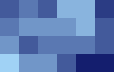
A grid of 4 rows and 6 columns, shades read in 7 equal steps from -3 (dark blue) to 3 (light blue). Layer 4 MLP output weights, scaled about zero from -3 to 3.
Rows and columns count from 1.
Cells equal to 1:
6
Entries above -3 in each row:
6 6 6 4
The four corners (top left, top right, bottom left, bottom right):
-1 -2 3 -3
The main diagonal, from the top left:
-1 1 0 -1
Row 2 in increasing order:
-1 0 1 1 1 2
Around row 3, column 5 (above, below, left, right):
2 -3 0 -1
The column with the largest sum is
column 1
